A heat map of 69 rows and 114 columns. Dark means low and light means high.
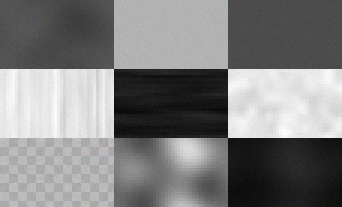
It is made of 3 by 3 panels. Panel 1,1: low, smooth, faint in contrast. Panel 1,2: high, flat. Panel 1,3: low, flat. Panel 2,1: very high, streaked downward, faint in contrast. Panel 2,2: very low, streaked across, faint in contrast. Panel 2,3: very high, blotchy, faint in contrast. Panel 3,1: high, checkered, faint in contrast. Panel 3,2: middling, smooth, strong in contrast. Panel 3,3: very low, smooth, faint in contrast.
